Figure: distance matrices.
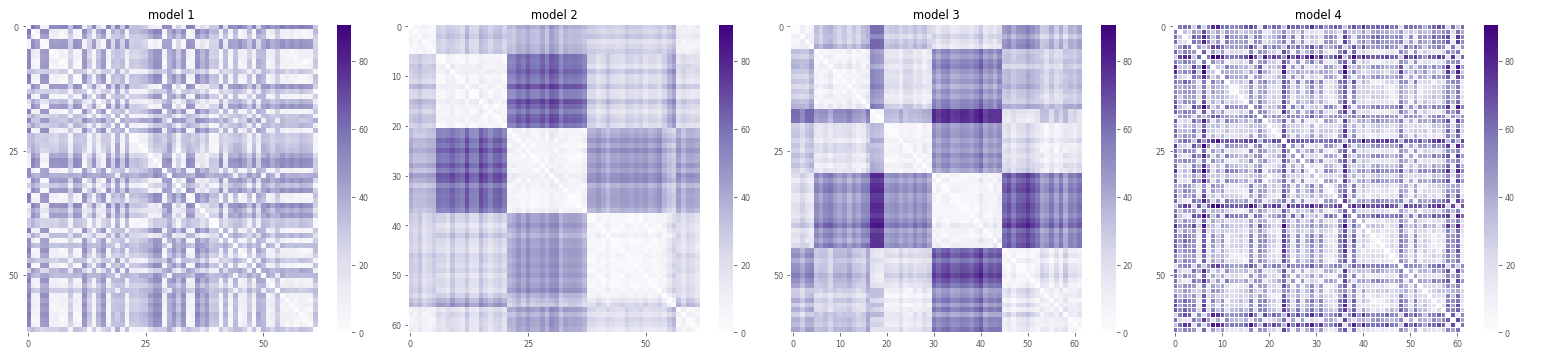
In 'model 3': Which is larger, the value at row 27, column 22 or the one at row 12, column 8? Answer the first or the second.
the second
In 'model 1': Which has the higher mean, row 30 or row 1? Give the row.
30
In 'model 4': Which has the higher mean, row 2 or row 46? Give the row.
2
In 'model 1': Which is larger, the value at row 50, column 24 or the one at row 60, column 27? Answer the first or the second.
the second
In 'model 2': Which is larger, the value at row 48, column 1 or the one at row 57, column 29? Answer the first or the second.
the second
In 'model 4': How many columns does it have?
62
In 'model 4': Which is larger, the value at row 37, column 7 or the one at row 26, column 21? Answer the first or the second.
the second
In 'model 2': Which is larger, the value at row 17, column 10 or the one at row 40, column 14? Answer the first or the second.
the second
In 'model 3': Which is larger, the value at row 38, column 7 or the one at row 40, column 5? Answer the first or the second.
the second
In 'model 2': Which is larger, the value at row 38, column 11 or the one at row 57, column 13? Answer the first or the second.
the first
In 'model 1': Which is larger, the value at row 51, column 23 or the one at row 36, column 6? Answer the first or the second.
the second
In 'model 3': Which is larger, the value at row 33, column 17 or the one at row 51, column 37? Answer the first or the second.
the first
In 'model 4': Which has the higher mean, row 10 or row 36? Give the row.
36
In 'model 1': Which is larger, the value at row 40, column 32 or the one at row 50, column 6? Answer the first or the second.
the second
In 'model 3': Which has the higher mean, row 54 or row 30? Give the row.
30
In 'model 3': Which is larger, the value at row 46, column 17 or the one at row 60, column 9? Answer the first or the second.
the second
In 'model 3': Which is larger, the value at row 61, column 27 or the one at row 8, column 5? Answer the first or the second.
the first
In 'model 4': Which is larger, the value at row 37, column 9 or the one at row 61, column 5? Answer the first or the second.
the first
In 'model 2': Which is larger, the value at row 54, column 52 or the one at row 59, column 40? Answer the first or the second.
the second
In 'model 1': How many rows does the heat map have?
62
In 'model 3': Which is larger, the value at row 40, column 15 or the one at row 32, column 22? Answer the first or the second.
the first
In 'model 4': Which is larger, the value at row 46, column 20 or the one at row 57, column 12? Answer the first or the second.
the second
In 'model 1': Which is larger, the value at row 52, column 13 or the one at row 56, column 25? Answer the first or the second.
the second
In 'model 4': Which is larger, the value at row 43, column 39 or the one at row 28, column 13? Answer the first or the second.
the second
